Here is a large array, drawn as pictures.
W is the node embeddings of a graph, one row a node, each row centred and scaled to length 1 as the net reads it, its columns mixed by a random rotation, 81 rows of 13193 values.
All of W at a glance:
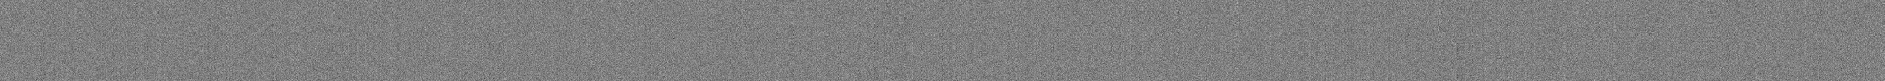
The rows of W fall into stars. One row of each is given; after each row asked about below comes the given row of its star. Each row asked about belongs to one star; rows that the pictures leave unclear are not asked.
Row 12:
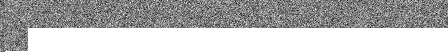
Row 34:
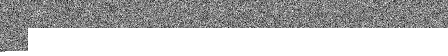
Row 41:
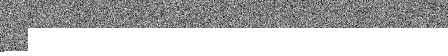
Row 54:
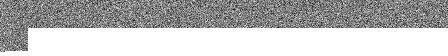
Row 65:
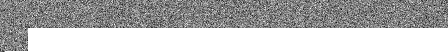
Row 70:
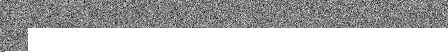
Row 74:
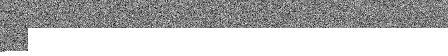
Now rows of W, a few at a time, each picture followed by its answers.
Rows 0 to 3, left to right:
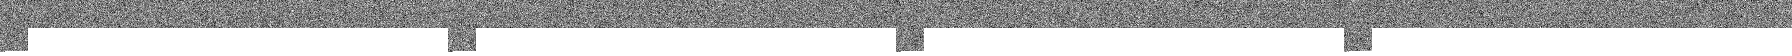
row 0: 34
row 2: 12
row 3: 12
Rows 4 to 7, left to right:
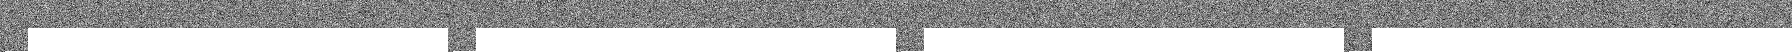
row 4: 65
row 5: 54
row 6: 12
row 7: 70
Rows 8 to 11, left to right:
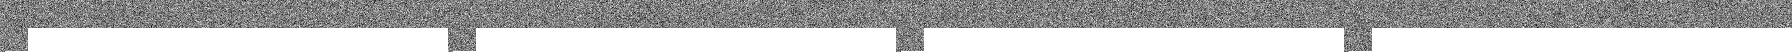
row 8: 74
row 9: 74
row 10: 34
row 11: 12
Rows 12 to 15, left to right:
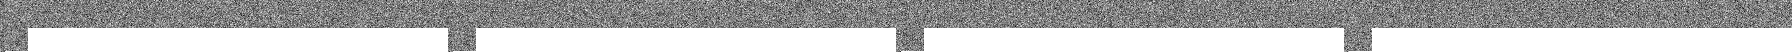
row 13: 12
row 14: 34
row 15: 41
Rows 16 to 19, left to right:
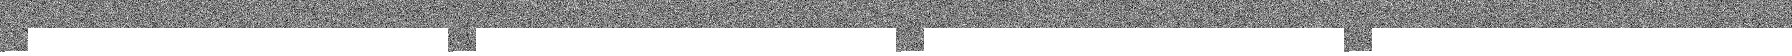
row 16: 41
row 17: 54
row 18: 54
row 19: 65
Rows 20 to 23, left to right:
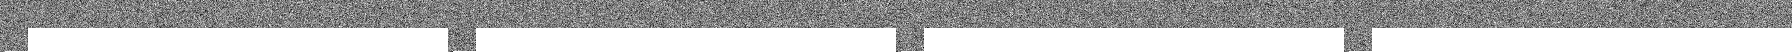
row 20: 34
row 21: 65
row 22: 12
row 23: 12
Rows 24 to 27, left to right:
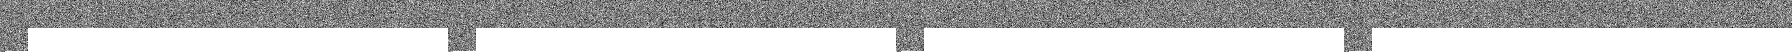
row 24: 65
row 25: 34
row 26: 74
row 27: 70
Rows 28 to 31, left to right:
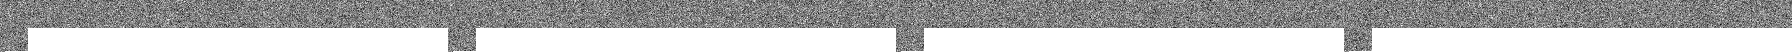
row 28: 41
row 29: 70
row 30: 70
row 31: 54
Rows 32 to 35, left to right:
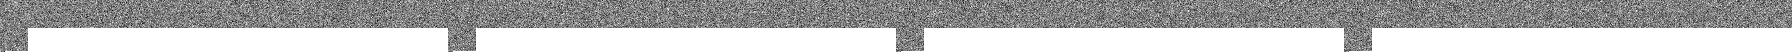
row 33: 34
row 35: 34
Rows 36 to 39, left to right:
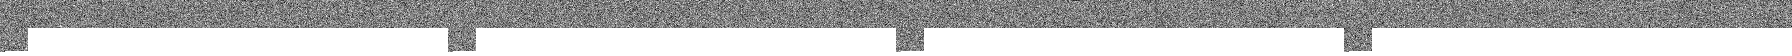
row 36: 65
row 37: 41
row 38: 34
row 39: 65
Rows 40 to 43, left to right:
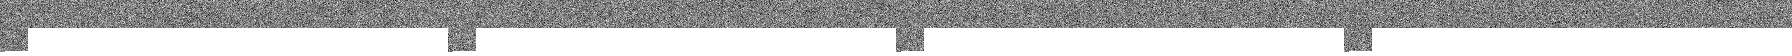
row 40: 12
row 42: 65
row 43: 74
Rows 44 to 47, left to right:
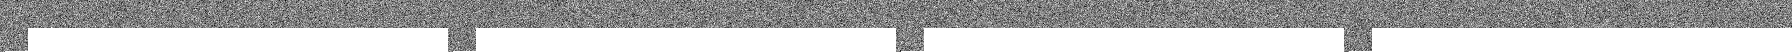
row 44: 34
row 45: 54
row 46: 70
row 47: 74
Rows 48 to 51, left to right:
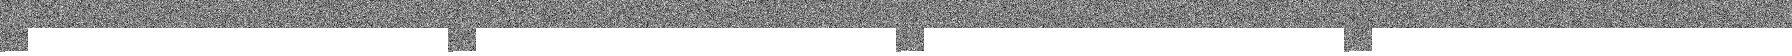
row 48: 70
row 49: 70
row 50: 74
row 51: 34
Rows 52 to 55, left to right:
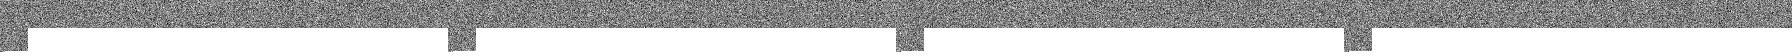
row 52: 12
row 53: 34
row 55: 34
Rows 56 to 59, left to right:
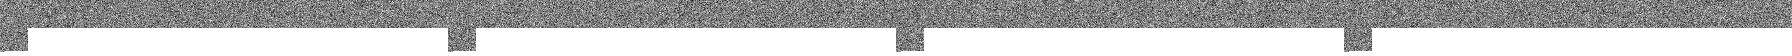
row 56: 70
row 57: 65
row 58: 65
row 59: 70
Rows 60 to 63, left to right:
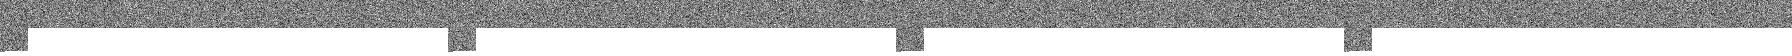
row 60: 54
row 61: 41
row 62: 54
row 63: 12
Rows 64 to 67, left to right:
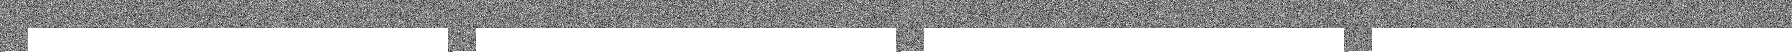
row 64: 41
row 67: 70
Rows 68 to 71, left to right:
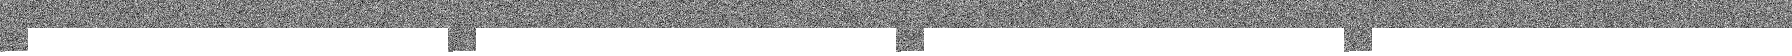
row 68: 70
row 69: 74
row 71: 34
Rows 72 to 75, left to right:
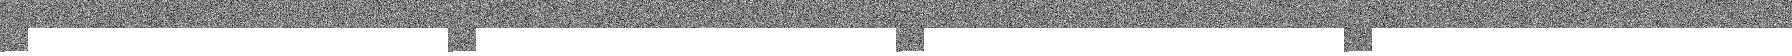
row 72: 65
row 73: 65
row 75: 70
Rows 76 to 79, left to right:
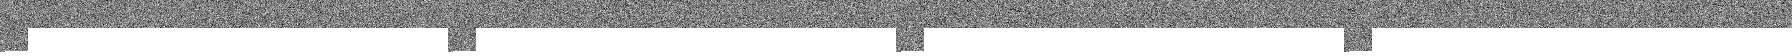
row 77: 74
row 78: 74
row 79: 70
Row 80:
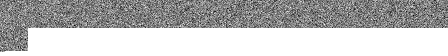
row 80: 41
